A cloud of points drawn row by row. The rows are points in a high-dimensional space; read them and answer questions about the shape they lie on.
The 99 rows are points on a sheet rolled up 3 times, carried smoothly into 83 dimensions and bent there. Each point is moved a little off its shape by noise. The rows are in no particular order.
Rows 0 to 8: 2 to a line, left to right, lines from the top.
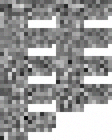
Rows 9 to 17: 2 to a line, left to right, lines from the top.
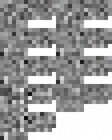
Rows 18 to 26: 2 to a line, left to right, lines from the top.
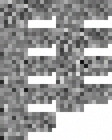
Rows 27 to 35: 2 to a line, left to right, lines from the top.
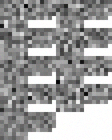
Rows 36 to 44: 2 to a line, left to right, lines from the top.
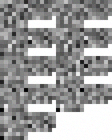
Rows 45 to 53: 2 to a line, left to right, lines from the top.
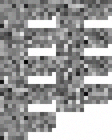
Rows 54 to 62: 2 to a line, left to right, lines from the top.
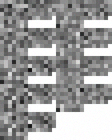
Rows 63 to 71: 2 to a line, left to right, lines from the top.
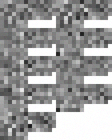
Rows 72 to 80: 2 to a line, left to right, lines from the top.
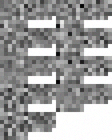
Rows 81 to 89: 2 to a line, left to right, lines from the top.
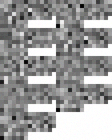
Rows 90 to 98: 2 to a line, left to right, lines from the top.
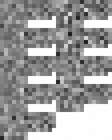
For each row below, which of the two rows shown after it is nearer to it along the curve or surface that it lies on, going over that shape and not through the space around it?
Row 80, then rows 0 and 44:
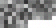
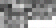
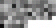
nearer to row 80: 0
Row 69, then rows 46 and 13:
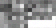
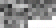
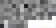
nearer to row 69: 46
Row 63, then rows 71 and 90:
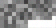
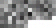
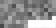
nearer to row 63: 90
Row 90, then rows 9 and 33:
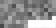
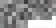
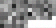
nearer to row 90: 9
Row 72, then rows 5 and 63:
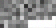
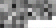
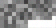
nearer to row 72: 63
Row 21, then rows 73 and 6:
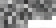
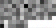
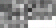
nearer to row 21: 6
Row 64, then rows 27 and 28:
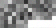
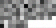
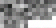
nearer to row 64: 28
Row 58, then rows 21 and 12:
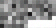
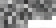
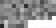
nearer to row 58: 21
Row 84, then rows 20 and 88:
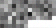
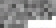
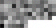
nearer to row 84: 88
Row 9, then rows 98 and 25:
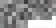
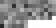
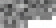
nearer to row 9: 25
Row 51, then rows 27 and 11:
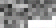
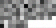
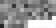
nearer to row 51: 11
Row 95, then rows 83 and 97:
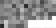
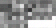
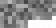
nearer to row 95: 83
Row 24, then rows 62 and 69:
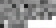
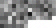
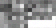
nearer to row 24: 69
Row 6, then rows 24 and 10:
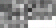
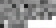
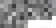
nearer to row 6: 24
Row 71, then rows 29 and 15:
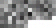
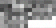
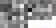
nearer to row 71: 29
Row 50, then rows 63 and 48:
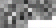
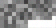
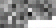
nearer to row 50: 48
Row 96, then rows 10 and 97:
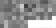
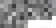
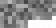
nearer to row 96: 97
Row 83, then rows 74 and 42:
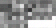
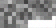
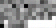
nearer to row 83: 74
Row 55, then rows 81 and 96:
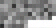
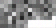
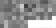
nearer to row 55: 96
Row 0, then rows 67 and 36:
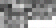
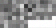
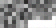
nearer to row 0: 67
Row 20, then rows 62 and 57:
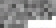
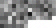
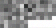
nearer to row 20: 57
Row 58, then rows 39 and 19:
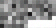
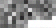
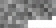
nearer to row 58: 39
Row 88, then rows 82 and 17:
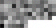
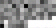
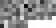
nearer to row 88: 82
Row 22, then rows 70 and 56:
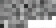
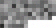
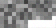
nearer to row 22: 70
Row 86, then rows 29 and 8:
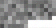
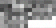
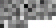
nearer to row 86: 29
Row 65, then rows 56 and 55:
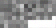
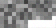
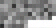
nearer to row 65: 56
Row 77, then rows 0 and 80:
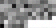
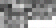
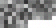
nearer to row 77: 80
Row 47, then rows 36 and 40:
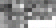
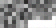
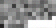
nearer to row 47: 36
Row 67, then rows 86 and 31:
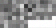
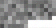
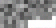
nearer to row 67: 31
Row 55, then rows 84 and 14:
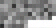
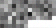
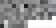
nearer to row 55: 14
